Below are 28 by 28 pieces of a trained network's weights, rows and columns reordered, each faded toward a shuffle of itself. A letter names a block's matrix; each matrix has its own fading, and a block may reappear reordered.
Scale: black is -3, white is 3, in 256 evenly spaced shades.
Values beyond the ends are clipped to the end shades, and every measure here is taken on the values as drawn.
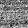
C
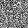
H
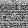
C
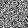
H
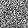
H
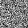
H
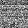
C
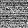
C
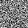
H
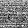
C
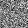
H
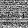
C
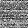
C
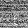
C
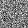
H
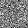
H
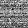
C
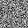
H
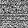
C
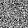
H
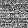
C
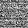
C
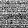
C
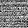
C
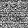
C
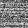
C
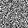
H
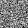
H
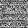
C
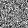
H
